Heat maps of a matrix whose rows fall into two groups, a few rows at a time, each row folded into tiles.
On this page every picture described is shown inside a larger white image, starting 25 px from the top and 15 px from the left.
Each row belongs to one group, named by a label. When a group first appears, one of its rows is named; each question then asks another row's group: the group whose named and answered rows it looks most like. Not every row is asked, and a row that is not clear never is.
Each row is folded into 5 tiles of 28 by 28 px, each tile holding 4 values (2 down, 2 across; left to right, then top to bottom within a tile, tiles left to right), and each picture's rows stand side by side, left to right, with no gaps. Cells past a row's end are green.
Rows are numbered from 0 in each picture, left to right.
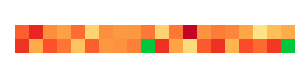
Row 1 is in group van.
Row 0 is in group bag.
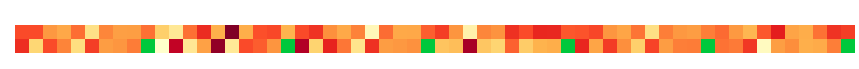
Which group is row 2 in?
bag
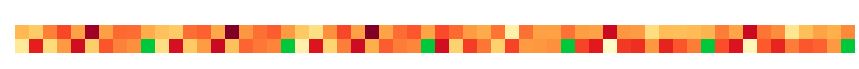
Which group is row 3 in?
bag
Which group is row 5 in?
van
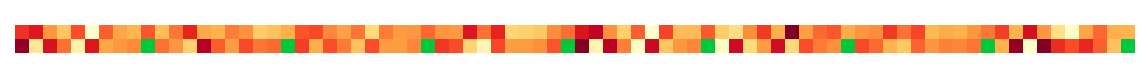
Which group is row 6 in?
van
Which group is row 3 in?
van
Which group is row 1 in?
van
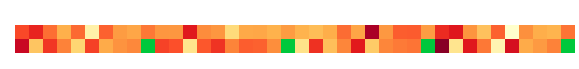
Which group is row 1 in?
van
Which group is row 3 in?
bag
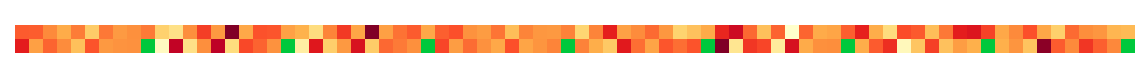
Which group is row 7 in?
van
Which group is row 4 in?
van
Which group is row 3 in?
bag
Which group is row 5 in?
bag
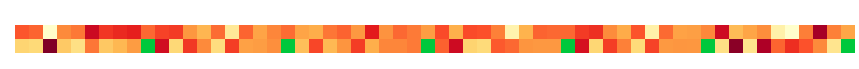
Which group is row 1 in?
bag
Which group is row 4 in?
bag
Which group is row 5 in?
van
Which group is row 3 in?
van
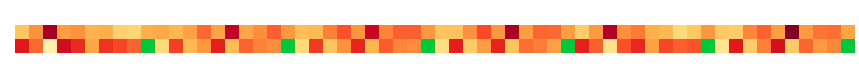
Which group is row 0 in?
van
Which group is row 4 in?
van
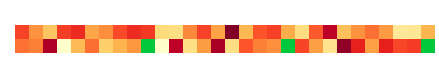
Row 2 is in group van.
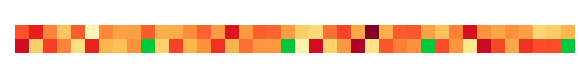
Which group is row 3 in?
van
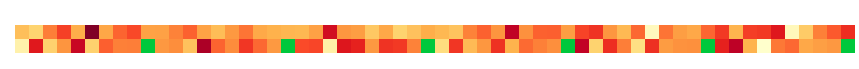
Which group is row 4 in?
bag
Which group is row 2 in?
van
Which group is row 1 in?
van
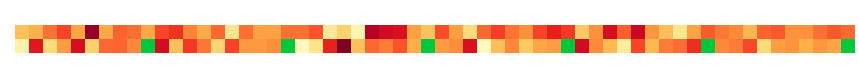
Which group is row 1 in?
bag
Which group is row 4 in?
van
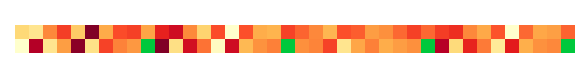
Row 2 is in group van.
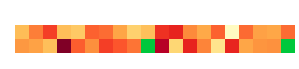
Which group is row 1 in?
bag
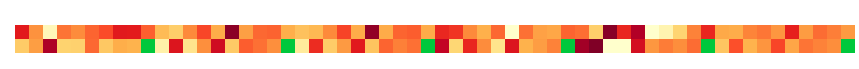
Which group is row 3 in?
bag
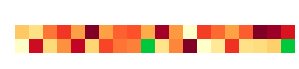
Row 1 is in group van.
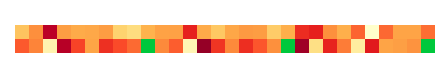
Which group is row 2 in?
bag
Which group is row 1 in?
van
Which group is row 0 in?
van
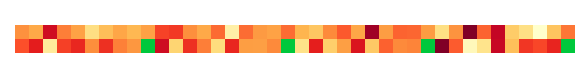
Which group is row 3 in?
van
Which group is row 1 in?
bag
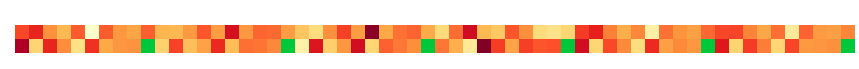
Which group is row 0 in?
bag
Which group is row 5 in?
bag
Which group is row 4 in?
bag
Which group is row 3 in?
van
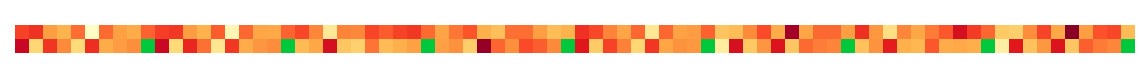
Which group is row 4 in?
bag
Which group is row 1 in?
bag
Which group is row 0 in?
bag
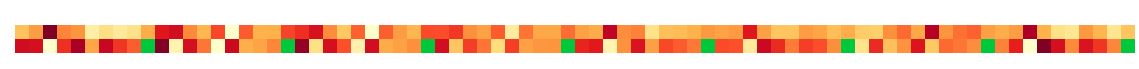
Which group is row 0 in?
van
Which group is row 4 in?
van
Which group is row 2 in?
bag
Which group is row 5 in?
van
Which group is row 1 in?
bag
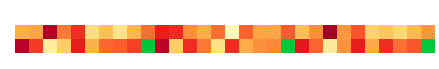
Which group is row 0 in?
van
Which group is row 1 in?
bag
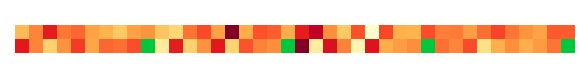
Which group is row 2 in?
bag
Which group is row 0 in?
van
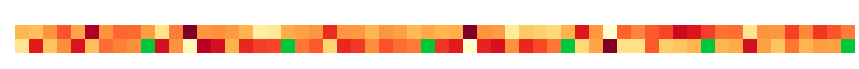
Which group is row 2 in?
van
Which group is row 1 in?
van
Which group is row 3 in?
van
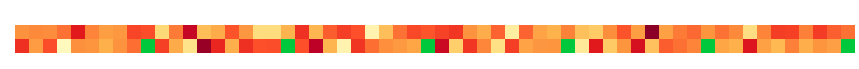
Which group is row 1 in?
van
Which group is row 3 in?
bag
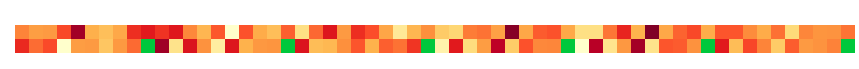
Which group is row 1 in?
bag
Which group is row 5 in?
bag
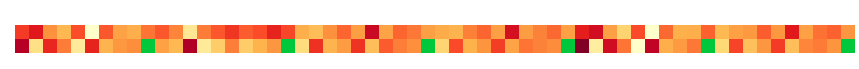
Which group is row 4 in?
bag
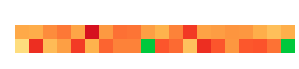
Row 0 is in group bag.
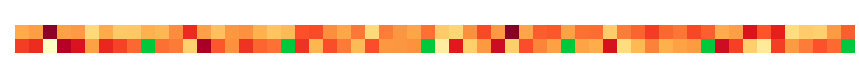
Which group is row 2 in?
bag
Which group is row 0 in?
van
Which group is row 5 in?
van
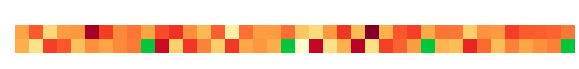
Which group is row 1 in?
bag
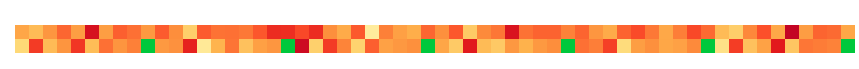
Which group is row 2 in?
bag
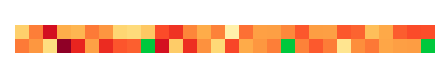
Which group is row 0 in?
van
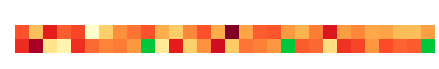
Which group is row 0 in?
van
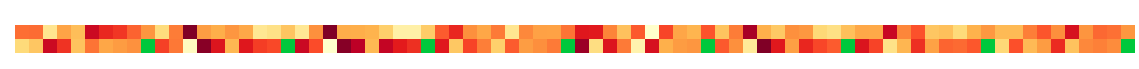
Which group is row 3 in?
bag
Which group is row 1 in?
van
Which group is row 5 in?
van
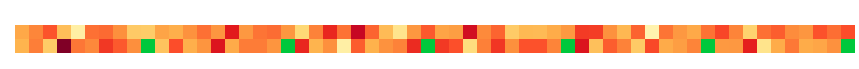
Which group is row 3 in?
van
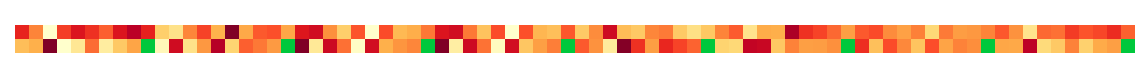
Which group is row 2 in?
bag
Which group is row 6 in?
bag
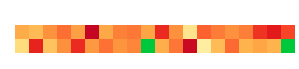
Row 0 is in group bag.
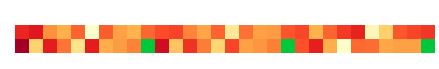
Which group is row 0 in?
bag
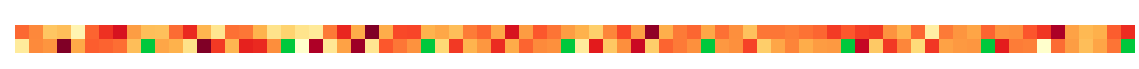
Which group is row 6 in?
bag
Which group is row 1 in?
van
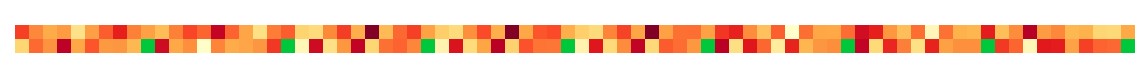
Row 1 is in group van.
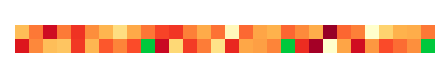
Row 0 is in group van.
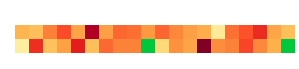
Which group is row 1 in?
van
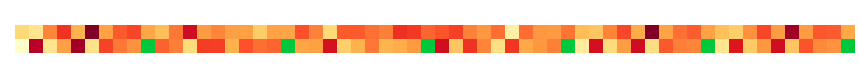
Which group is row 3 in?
bag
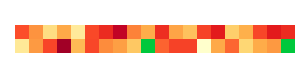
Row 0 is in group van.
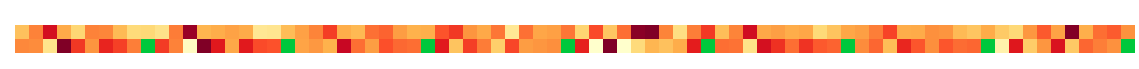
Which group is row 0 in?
van
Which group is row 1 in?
van
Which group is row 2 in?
van
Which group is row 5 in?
van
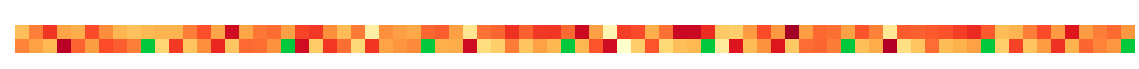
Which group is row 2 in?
bag
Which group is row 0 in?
van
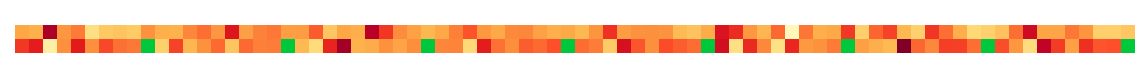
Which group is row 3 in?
van
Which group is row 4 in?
van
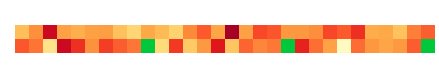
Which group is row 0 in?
van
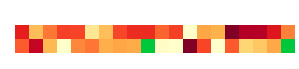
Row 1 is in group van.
